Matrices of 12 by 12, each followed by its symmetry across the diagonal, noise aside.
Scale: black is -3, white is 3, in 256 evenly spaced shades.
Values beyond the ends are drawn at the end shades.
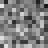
antisymmetric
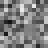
antisymmetric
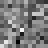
neither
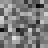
neither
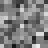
antisymmetric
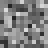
antisymmetric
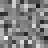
antisymmetric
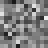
antisymmetric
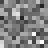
neither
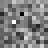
antisymmetric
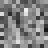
neither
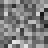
antisymmetric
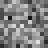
neither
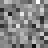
neither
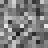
neither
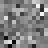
antisymmetric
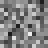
neither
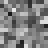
antisymmetric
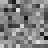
neither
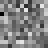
neither
